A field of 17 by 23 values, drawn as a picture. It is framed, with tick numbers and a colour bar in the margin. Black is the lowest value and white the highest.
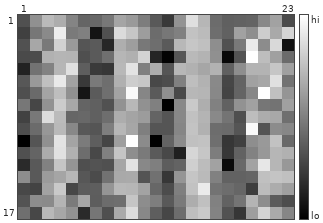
On average the colour sits 50% of the way up the scale. Upright stripes repeat 4 times across the table. The values follow a bell shape.
